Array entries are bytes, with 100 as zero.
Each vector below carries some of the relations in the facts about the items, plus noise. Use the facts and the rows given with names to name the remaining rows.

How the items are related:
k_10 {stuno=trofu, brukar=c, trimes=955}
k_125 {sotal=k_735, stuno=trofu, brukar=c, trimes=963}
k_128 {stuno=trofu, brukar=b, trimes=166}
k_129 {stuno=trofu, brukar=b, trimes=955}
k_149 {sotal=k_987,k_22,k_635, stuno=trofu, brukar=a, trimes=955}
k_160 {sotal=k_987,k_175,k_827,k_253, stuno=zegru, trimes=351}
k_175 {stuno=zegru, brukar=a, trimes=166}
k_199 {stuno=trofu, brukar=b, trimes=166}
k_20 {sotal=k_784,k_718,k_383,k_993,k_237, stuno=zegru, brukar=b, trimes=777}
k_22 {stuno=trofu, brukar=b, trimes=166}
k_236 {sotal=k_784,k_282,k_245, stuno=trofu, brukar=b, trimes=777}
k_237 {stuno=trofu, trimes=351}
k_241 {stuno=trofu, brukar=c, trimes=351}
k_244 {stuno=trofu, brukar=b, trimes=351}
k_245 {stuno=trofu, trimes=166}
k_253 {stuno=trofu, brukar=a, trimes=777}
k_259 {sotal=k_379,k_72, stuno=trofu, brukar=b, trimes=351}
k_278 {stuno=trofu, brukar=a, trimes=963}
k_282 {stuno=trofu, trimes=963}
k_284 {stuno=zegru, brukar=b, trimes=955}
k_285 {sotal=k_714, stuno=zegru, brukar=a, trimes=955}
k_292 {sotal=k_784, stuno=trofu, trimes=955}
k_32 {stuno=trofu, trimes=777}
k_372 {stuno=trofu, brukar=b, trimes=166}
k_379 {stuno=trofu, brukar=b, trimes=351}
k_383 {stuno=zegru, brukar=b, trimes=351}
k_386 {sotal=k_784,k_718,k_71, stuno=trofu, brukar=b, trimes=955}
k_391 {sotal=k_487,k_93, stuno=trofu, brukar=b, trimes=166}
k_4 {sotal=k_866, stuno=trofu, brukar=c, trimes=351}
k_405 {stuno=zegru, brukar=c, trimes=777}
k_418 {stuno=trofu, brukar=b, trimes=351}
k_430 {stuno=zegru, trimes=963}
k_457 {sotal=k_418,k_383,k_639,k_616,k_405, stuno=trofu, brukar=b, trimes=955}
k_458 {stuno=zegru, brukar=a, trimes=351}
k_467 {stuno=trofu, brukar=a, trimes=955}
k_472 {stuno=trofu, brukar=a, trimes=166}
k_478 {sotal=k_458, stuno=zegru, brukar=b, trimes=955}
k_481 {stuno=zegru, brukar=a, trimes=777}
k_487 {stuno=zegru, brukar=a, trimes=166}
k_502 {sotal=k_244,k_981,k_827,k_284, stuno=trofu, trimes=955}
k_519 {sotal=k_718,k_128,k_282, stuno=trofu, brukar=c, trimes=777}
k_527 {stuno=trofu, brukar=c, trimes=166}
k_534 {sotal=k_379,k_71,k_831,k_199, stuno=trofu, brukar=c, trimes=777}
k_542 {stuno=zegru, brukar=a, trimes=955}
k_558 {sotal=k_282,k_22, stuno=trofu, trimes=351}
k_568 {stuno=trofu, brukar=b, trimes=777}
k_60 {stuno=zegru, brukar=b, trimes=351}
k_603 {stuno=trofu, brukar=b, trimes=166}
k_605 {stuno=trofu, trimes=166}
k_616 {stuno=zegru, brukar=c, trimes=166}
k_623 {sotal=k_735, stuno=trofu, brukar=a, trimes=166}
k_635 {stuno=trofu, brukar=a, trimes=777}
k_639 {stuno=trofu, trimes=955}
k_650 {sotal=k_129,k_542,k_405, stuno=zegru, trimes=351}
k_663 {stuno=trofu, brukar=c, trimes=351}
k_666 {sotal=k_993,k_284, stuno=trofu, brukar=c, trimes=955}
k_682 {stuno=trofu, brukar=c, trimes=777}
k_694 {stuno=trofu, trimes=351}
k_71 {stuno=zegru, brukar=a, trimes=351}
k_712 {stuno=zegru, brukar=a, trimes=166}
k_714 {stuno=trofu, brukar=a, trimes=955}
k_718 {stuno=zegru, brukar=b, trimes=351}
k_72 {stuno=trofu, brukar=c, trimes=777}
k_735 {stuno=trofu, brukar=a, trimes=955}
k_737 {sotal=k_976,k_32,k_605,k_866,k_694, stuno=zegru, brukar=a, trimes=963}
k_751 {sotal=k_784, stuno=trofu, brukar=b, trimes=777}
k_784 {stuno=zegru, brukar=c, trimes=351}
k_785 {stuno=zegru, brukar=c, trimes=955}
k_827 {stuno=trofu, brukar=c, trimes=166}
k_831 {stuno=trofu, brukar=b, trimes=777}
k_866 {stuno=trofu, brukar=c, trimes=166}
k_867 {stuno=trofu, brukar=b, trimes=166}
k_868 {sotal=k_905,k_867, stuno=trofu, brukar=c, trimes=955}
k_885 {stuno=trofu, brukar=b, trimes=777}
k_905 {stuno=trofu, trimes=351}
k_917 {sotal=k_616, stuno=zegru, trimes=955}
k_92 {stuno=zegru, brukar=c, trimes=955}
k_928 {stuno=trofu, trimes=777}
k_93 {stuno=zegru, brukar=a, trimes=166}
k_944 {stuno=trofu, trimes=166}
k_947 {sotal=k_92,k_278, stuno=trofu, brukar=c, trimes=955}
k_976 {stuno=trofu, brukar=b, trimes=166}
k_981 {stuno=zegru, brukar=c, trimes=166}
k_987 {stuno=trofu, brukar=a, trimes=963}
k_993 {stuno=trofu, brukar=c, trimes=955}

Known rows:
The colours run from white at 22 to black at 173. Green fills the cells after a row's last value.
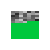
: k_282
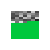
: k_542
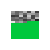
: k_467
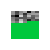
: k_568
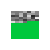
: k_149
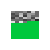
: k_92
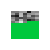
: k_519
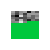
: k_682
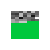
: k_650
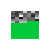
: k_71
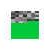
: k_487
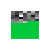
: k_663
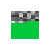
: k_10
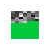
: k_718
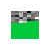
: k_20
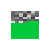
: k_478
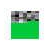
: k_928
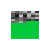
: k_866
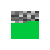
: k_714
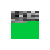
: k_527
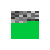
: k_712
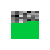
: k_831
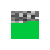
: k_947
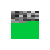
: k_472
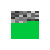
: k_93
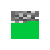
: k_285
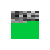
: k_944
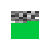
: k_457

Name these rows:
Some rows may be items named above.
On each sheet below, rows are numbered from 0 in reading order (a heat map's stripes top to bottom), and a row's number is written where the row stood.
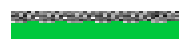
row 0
k_457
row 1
k_502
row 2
k_292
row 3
k_10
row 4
k_993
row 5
k_616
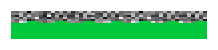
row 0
k_20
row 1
k_379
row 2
k_22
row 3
k_650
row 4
k_20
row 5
k_10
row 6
k_639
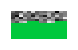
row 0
k_784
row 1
k_20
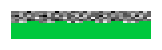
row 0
k_20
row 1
k_751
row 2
k_284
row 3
k_481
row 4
k_917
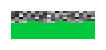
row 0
k_383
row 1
k_987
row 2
k_558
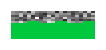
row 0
k_666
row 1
k_430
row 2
k_623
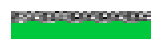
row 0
k_737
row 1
k_125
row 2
k_4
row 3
k_4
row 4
k_391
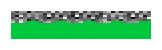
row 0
k_481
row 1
k_4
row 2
k_244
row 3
k_278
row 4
k_259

